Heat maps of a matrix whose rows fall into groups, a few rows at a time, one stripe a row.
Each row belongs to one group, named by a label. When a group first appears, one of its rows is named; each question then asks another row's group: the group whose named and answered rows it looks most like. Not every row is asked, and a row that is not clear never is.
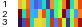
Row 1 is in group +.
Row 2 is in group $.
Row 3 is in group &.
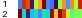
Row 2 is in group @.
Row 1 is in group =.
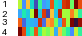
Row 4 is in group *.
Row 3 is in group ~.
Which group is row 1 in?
+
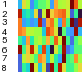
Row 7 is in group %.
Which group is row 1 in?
=
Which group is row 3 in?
~
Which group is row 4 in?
*
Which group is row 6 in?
$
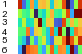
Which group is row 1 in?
$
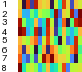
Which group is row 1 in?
$
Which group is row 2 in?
~
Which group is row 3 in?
*
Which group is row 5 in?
*
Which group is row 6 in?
+
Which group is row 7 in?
@
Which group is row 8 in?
$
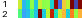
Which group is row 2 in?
~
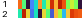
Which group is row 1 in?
@
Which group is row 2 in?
=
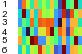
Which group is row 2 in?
%
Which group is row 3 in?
%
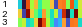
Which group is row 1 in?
&
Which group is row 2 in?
$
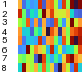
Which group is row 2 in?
@
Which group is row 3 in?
=
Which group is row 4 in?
+
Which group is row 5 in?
~
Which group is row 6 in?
&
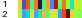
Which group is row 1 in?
$
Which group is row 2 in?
+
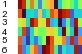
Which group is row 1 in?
*
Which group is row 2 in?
@
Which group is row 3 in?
*
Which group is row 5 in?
~
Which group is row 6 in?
*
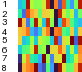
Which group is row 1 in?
$
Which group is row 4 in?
=
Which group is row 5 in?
~
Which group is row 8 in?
&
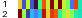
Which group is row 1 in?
@
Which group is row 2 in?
@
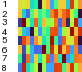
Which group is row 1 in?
=
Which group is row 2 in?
@
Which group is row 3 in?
%
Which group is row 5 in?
%
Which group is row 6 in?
@
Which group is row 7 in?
$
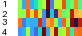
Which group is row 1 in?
$
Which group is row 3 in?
~
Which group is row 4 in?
+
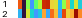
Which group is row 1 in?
@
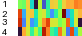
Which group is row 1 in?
+
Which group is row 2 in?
$
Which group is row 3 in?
@
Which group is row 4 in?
=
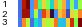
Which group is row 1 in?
=
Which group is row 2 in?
=
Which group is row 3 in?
=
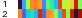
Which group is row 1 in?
&
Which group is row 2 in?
~
